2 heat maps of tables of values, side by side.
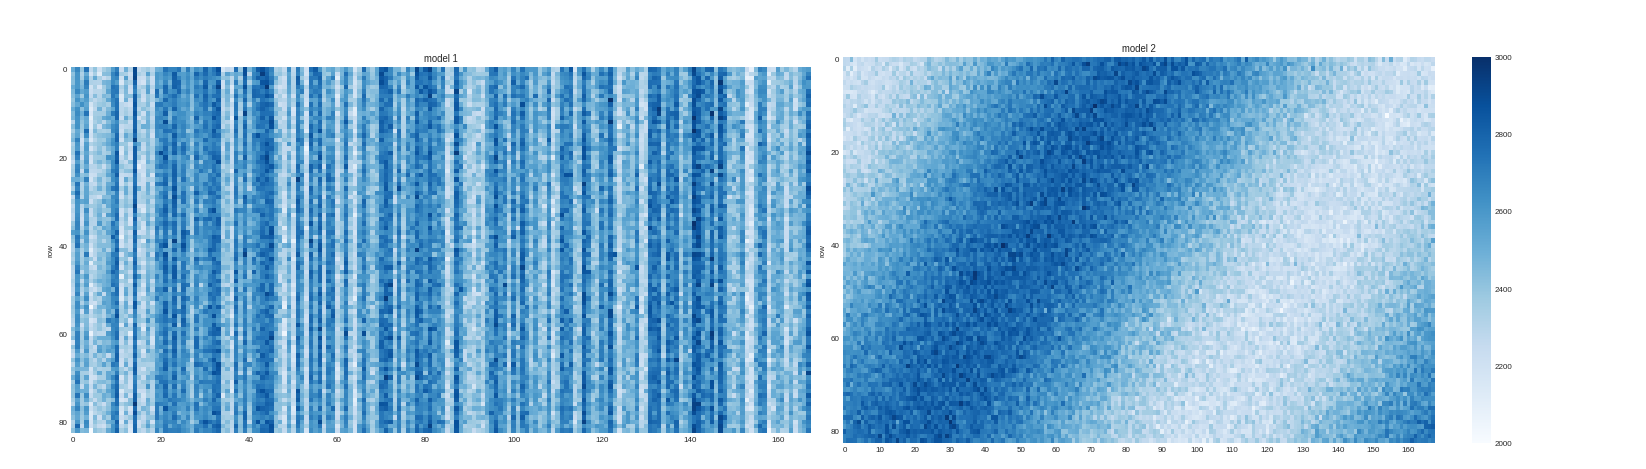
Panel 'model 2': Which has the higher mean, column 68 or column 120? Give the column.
68
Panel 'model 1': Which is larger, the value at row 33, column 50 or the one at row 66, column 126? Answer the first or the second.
the second
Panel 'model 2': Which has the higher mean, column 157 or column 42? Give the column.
42
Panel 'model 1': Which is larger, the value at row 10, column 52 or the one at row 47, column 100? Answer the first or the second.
the second
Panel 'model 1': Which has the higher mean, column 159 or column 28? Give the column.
28
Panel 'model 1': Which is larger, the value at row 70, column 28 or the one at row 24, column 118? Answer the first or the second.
the first
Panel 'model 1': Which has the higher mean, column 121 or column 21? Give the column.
21
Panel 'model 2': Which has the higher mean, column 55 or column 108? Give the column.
55
